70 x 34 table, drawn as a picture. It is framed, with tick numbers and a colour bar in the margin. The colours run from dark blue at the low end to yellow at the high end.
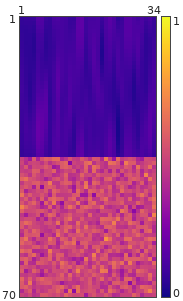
The table splits into 2 rows of 1 panel. Panel 1,1: very low, streaked downward, faint in contrast. Panel 2,1: middling, fine-grained.
